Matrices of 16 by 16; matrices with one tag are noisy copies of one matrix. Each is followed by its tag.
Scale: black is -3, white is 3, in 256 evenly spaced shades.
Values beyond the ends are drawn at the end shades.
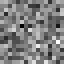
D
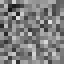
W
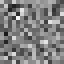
W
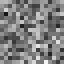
D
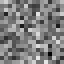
D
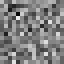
W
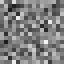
W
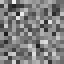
W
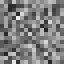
W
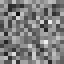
W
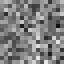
D
